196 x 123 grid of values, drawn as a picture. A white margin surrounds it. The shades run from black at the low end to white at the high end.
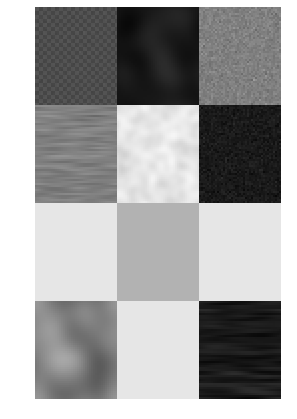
The table splits into 4 rows of 3 panels. Panel 1,1: low, checkered, faint in contrast. Panel 1,2: very low, smooth, faint in contrast. Panel 1,3: middling, fine-grained, faint in contrast. Panel 2,1: middling, streaked across, faint in contrast. Panel 2,2: very high, blotchy, faint in contrast. Panel 2,3: very low, fine-grained, faint in contrast. Panel 3,1: very high, flat. Panel 3,2: high, flat. Panel 3,3: very high, flat. Panel 4,1: middling, smooth. Panel 4,2: very high, flat. Panel 4,3: very low, streaked across, faint in contrast.
